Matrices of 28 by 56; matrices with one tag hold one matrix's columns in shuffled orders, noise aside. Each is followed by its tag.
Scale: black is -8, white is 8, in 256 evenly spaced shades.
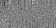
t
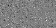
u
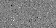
u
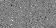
u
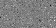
u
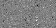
u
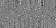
t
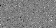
u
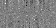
t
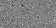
u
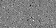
u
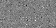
u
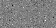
u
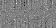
t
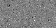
u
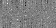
t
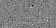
u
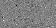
u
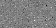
u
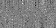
t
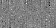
t
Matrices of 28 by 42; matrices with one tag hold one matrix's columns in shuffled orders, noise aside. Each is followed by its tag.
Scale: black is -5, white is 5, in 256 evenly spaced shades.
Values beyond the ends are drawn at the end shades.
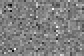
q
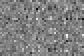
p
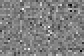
q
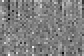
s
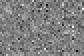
q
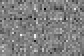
p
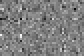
p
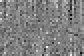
s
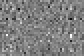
p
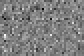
p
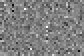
q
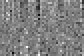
s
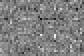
p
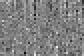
s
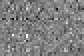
p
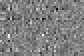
p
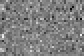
p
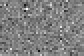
q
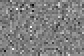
q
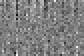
s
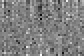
s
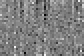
s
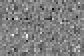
p
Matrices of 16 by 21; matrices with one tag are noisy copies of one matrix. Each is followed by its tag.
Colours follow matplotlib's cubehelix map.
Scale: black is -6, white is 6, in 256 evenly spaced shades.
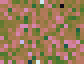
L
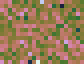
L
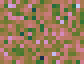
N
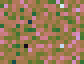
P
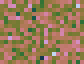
N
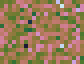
P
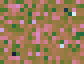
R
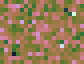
R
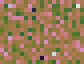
N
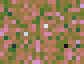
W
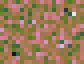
R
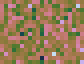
N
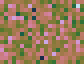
N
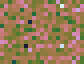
P
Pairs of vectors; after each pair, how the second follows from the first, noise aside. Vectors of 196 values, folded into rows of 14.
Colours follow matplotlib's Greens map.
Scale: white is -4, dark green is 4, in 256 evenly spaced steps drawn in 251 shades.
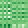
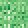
sign-scrambled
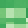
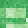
copied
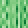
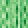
copied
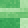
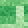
wrapped around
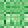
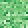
sign-scrambled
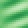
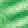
copied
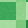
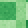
copied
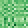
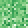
sign-scrambled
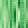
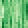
wrapped around
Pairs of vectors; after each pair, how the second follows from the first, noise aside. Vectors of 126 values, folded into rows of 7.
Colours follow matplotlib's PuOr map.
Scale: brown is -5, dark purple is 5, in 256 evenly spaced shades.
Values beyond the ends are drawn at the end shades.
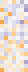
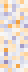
shuffled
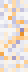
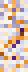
scaled up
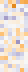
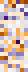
scaled up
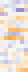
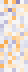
shuffled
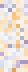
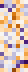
scaled up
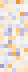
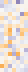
negated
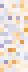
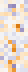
shuffled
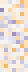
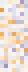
negated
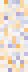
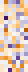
scaled up
